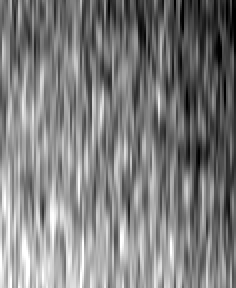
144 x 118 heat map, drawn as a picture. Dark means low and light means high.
Ninth with the highest average: bottom left. Average level on the scale: 50%. Slope: up to the bottom left. Ninth with the lowest average: top right.
